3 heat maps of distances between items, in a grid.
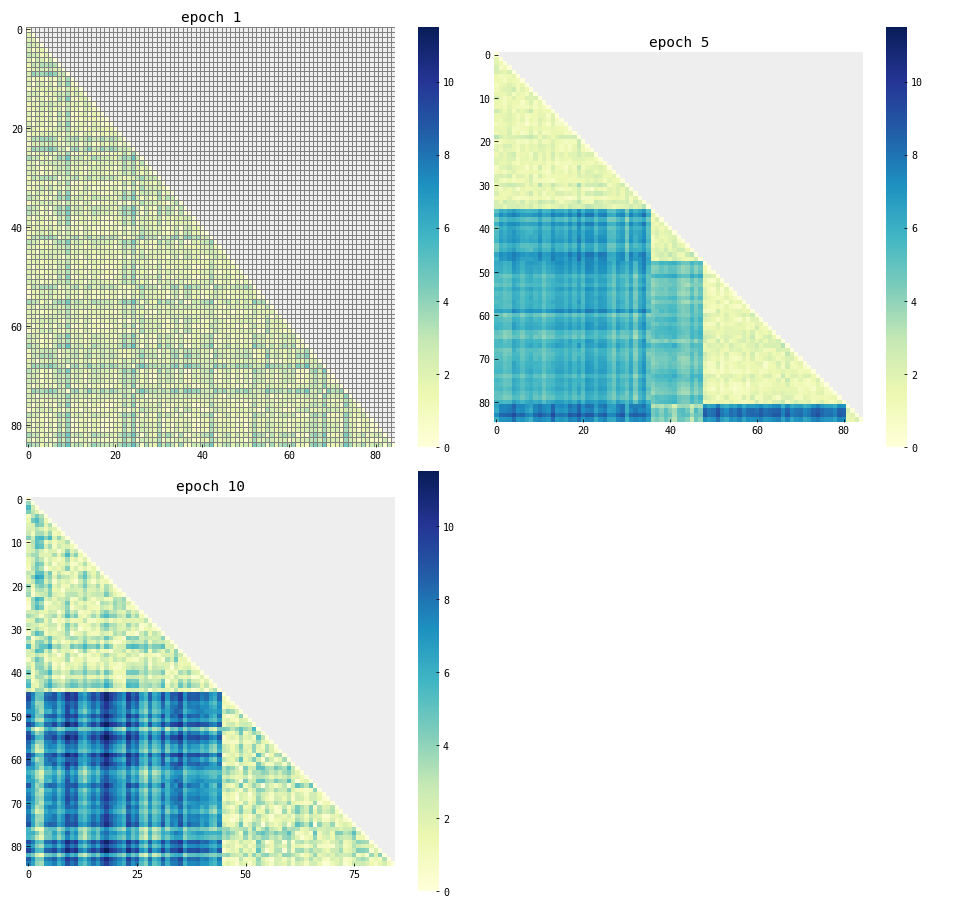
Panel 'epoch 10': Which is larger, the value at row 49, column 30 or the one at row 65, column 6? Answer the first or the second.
the second
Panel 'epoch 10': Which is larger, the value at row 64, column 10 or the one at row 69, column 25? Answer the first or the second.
the second
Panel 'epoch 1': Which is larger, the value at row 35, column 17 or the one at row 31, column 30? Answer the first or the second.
the second
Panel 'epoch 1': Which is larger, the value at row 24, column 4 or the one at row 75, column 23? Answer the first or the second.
the first
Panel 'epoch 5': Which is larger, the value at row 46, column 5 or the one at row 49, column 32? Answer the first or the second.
the first
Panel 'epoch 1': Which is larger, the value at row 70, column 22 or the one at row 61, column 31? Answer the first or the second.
the first
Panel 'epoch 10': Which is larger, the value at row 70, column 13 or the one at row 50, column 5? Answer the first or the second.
the second
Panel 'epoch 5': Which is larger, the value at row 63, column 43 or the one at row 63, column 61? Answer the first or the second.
the first
